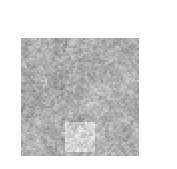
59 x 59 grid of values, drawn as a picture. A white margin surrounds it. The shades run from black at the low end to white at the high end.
Odd patch: higher, in the bottom middle. Average level on the scale: 70%. Grain: blotchy. Ninth with the highest average: bottom middle.
